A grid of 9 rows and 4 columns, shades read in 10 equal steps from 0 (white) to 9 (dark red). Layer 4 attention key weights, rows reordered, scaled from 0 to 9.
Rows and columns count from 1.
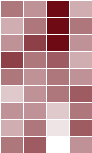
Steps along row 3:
up up down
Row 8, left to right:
3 5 1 6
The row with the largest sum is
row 3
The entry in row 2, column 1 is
3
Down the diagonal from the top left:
5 5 9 3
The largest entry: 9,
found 3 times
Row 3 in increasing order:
4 4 7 9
